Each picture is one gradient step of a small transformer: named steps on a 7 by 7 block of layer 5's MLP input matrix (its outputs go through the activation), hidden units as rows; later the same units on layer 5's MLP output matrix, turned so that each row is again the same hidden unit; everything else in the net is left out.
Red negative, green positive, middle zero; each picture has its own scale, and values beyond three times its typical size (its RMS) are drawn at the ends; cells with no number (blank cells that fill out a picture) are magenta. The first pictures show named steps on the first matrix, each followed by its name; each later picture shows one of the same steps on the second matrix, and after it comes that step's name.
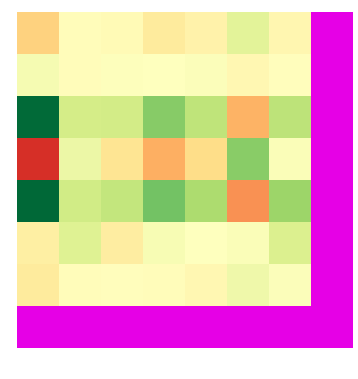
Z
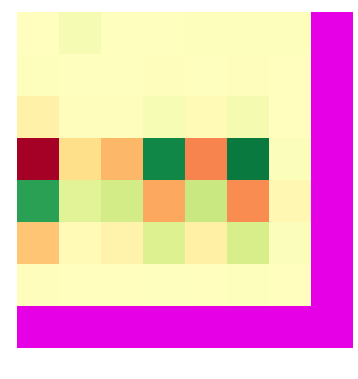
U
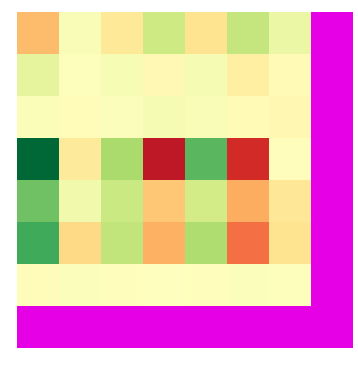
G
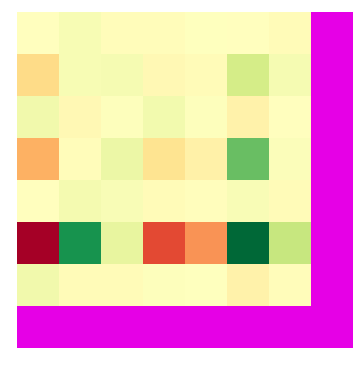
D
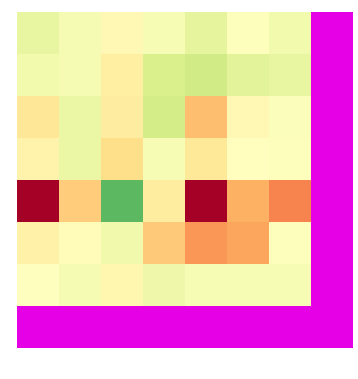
Z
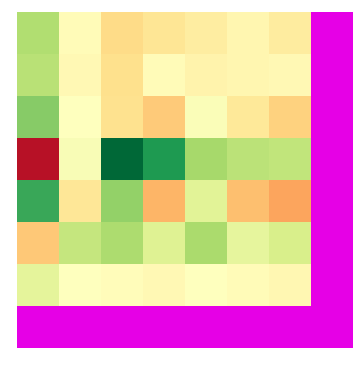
G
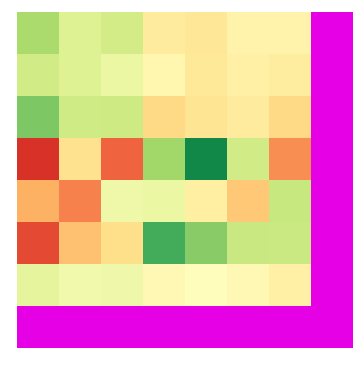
G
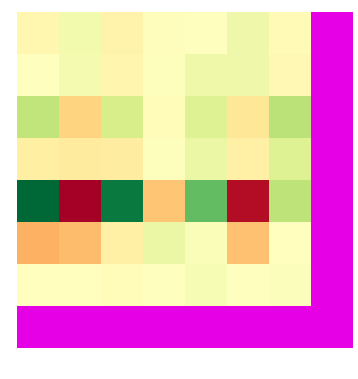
Z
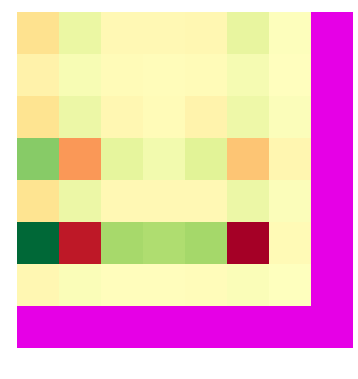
D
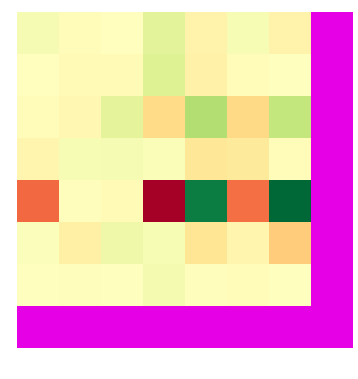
Z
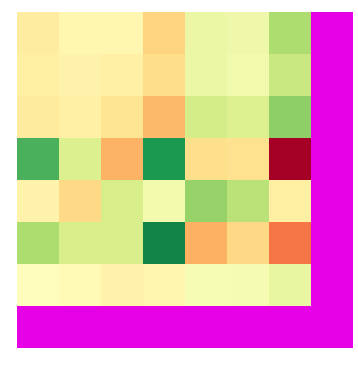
G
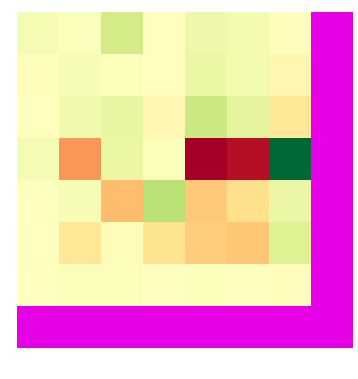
U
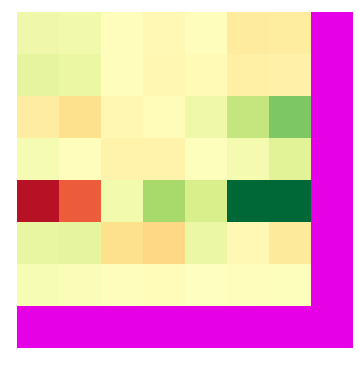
Z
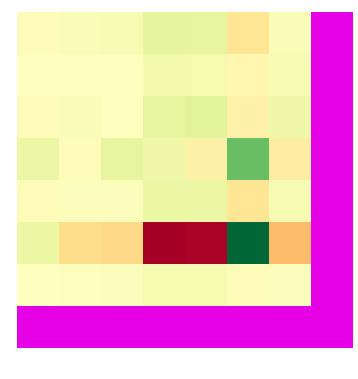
D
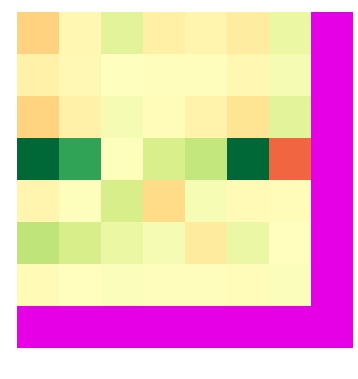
U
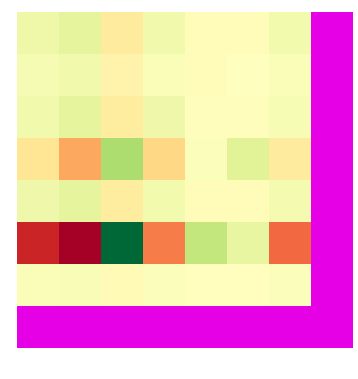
D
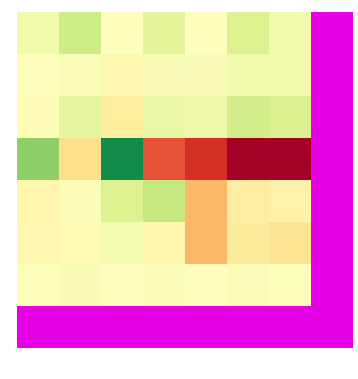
U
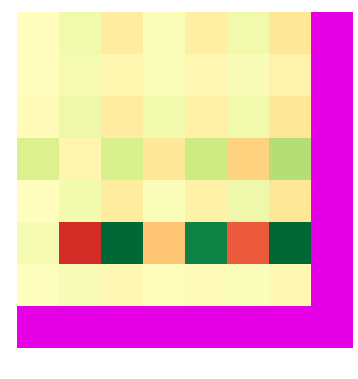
D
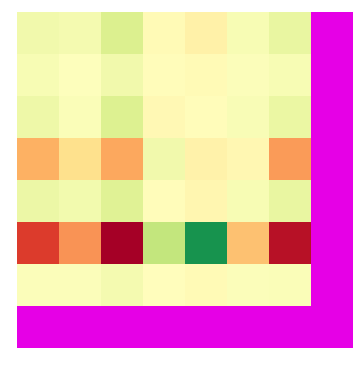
D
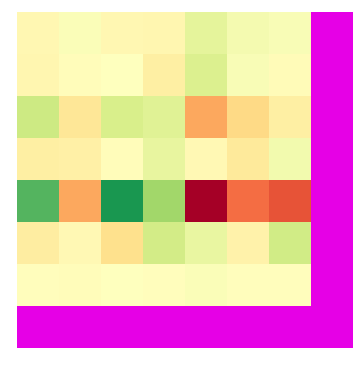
Z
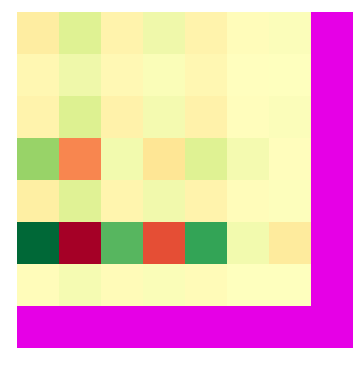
D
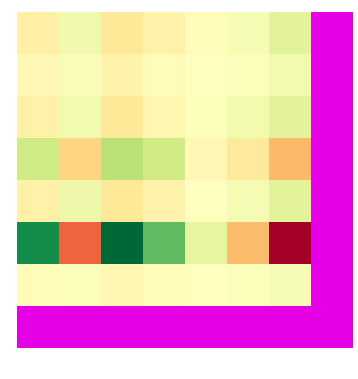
D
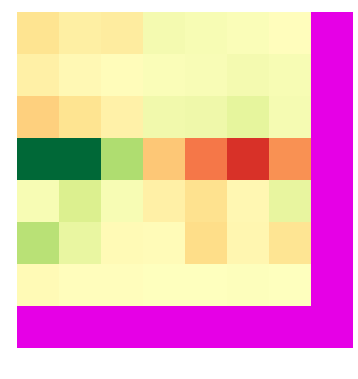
U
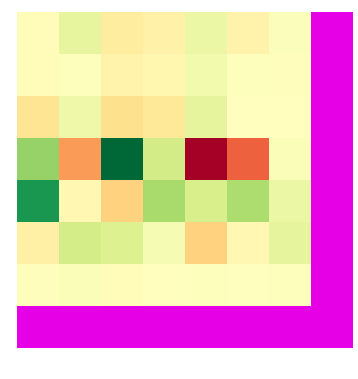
U
